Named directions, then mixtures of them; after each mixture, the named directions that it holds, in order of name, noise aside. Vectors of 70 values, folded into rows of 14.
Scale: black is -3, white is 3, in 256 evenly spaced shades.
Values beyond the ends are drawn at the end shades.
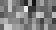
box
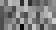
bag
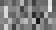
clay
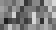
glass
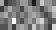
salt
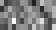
salt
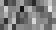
clay, glass, salt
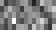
salt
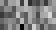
bag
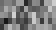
glass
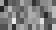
salt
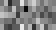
bag, box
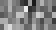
box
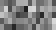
box, clay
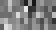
box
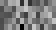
bag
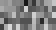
box, glass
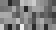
bag, box, glass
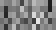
clay
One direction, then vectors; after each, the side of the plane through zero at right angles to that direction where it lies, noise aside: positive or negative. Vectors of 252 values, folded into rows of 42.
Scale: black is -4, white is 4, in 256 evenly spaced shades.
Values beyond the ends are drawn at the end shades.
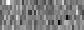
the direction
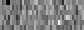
negative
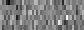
negative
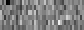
negative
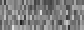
positive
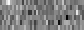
positive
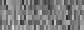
positive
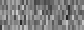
positive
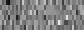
negative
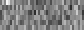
positive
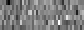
negative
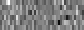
positive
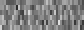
negative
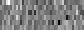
positive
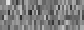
positive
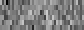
negative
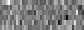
positive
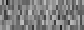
negative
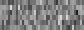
negative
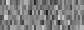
positive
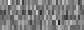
positive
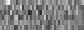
positive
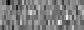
negative
